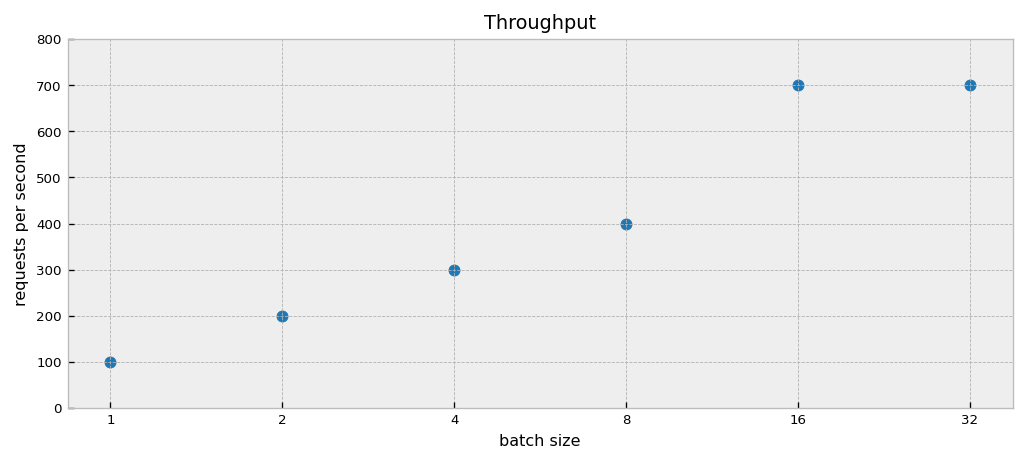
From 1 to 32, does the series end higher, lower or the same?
higher
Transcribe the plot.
Title: Throughput
x-axis: batch size, ticks 1 2 4 8 16 32
y-axis: requests per second, ticks 0 100 200 300 400 500 600 700 800
Values:
100 200 300 400 700 700
